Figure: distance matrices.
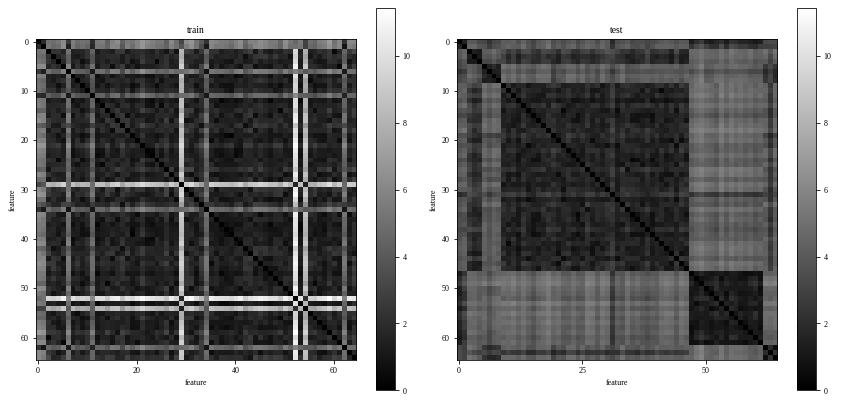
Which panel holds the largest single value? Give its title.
train
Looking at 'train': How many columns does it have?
65
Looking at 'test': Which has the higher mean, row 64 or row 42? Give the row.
64
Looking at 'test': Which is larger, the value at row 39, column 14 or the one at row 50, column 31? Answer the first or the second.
the second
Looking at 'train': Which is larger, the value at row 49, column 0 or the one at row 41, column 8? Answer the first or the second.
the first
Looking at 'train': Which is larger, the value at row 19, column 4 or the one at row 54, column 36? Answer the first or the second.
the second
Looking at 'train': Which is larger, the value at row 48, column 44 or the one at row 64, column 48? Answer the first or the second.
the second
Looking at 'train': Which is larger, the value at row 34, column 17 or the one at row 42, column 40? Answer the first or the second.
the first
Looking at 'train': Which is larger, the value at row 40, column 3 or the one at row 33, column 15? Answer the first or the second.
the second
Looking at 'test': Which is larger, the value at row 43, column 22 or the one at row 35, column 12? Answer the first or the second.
the first
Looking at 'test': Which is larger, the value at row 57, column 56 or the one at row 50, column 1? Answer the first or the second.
the second
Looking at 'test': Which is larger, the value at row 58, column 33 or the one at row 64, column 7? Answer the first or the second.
the first
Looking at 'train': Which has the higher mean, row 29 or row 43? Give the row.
29
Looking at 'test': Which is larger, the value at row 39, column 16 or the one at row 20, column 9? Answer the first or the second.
the second
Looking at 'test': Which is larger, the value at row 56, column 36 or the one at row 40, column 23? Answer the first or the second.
the first
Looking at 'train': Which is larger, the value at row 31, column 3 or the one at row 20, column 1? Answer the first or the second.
the second
